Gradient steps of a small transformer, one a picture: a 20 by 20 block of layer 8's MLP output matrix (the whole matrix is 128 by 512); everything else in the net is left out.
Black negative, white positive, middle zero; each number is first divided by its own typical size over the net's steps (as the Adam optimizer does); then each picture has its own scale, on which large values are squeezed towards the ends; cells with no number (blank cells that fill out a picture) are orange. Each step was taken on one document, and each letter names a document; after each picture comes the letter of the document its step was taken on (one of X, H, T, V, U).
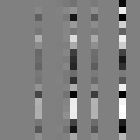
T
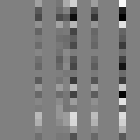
T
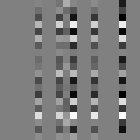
T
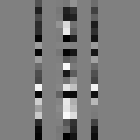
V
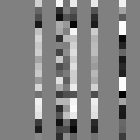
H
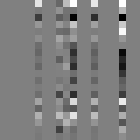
T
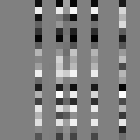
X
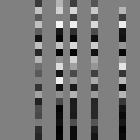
X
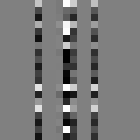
V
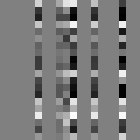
T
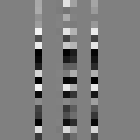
V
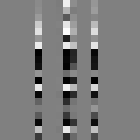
V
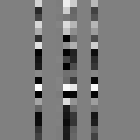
V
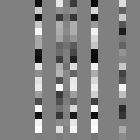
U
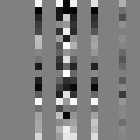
H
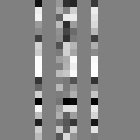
U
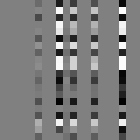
X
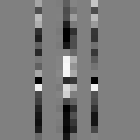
V
